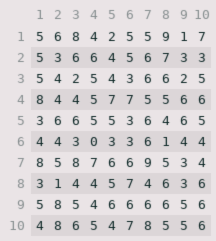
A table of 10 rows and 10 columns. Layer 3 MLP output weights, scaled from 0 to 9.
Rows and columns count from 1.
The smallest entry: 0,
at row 6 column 4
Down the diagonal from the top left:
5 3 2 5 5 3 9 6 5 6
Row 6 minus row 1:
-1 -2 -5 -4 1 -2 1 -8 3 -3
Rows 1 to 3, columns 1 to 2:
5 6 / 5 3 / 5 4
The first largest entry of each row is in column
8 8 7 1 2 7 7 6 2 2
